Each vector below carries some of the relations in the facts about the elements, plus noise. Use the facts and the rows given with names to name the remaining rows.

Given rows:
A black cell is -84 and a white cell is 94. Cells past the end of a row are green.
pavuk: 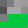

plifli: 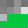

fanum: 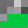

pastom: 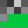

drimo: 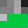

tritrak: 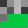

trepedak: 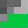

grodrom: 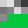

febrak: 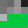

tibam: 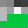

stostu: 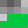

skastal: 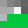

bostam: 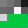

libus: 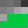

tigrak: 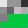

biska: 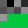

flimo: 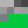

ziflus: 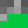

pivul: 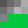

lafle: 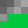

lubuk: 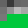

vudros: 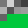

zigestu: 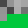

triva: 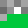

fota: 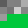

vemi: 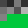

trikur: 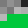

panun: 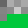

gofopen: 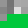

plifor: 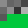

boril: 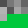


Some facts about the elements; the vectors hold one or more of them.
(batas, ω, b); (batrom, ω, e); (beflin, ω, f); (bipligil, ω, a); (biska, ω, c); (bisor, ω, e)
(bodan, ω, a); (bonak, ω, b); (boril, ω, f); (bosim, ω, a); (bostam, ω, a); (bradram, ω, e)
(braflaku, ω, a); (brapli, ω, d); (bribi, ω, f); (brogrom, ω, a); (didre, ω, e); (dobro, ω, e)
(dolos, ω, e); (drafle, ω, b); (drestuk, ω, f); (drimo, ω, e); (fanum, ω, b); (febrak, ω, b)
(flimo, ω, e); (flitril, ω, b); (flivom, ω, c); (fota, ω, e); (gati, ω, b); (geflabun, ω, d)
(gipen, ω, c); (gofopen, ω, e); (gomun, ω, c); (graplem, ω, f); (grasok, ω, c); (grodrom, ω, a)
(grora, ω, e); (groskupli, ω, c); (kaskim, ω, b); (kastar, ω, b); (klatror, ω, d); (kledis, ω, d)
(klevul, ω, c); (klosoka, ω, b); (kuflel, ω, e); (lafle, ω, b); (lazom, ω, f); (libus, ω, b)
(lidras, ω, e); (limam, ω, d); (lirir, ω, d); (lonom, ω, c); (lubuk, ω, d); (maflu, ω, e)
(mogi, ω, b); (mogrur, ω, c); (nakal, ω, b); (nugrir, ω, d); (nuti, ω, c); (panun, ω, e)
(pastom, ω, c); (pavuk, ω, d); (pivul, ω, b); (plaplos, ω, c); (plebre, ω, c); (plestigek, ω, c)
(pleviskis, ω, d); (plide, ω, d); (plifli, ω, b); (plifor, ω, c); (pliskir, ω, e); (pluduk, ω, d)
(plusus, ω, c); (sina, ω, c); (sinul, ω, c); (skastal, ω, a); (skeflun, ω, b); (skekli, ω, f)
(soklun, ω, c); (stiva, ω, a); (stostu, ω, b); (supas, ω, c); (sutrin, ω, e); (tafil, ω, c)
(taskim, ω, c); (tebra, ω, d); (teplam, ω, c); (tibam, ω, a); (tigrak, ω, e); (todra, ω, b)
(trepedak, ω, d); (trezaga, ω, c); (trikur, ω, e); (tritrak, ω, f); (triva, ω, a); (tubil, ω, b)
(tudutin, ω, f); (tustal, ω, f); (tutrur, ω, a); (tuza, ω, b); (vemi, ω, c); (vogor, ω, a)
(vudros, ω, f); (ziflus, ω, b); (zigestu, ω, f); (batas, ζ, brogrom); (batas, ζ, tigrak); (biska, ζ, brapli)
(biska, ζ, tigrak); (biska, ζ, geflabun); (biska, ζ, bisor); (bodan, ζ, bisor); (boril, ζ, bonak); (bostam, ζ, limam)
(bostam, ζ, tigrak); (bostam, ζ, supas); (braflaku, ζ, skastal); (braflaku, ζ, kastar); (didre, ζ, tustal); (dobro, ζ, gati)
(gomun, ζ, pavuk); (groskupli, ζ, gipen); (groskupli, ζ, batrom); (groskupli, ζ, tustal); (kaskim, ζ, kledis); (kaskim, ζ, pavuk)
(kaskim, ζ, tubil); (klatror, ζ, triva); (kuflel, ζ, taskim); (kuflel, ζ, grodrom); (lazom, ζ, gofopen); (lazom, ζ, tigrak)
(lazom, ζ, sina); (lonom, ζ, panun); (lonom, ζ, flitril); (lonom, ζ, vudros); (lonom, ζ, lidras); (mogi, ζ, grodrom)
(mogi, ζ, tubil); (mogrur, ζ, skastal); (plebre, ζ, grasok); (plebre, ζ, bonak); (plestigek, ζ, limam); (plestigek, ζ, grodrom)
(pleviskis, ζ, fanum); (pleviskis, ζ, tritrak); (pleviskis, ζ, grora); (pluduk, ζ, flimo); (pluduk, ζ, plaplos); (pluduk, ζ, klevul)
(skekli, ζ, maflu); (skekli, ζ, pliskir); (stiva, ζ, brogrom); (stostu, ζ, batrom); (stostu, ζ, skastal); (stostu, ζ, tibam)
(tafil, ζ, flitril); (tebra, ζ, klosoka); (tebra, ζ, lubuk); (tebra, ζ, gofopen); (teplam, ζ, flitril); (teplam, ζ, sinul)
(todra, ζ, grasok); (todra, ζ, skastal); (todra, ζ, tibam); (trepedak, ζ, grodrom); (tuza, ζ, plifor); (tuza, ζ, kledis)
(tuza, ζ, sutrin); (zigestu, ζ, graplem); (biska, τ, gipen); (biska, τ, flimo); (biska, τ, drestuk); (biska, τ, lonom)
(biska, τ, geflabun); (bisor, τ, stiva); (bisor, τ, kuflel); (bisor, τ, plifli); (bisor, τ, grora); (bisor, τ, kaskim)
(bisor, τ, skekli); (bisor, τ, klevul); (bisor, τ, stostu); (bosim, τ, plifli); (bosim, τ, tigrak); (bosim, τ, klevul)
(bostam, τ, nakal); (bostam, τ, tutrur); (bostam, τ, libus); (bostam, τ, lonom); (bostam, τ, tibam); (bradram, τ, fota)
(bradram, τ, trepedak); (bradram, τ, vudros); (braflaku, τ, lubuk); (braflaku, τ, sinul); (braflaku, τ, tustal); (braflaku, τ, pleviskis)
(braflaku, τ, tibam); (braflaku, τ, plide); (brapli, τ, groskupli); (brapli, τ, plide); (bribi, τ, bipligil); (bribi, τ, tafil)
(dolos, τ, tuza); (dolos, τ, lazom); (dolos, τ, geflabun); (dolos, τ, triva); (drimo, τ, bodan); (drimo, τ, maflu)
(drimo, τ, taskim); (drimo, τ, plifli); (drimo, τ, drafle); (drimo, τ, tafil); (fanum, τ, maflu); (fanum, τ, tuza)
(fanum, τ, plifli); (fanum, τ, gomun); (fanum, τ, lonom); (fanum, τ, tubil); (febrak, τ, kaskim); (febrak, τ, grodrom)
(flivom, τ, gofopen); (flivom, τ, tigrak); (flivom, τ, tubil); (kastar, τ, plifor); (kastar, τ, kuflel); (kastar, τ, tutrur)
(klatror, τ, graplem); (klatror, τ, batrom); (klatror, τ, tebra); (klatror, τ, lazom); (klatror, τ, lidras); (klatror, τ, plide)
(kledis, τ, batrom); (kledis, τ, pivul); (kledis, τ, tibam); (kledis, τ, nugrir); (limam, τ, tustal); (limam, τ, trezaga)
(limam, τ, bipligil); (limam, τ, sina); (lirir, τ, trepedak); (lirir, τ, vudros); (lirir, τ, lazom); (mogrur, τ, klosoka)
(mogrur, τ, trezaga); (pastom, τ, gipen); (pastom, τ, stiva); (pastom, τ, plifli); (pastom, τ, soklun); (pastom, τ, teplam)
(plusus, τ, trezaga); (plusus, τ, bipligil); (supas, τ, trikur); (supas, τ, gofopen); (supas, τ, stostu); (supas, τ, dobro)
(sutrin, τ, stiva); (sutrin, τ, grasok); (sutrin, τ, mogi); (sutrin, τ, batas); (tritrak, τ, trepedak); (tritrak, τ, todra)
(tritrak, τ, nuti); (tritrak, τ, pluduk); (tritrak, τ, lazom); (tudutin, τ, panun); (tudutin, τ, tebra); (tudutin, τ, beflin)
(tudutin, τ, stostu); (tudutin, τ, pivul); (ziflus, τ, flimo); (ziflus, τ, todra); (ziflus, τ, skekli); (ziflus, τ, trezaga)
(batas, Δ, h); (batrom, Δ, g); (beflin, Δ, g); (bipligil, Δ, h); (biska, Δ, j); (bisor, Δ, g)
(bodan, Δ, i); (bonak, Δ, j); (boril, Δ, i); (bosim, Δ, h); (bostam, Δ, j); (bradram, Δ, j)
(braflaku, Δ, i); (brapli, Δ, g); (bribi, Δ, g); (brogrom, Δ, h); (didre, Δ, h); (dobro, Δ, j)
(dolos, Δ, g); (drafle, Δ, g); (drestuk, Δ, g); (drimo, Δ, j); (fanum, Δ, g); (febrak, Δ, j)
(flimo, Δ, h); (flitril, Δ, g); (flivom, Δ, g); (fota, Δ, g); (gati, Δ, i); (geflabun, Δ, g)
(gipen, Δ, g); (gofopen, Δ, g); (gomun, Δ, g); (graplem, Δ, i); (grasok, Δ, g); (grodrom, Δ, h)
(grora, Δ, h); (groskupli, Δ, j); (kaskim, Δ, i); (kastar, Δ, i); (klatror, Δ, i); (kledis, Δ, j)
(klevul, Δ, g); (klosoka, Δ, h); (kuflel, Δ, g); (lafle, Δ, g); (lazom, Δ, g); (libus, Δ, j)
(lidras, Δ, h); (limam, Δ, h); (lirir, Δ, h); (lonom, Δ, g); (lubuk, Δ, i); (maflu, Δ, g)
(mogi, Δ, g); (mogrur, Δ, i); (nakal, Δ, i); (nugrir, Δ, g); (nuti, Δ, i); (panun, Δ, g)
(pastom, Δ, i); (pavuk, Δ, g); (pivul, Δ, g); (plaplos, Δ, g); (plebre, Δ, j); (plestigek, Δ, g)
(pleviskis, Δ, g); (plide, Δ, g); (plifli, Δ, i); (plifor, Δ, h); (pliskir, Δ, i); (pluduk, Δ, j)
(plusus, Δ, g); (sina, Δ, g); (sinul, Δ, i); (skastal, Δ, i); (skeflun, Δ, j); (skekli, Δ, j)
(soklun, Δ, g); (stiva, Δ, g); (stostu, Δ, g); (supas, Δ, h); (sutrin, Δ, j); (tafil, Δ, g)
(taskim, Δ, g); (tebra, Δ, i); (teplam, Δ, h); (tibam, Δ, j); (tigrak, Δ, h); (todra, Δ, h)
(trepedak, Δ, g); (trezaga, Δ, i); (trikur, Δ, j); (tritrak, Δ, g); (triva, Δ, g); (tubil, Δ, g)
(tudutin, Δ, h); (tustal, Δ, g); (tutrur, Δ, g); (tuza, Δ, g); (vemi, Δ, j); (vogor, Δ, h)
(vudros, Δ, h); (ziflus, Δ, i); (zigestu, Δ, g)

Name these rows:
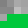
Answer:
maflu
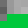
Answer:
tubil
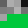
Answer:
sutrin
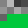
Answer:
lidras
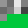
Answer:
bisor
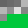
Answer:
batrom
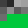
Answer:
plusus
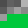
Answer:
pleviskis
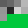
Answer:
lazom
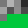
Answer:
tudutin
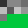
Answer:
graplem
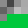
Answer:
geflabun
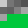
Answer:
batas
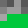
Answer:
kastar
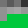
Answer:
bonak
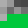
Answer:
didre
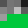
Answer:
bradram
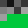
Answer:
plebre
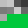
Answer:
vogor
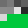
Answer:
braflaku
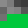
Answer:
lirir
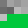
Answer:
kuflel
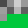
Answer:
bribi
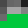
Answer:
kledis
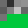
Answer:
brapli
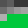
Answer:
pluduk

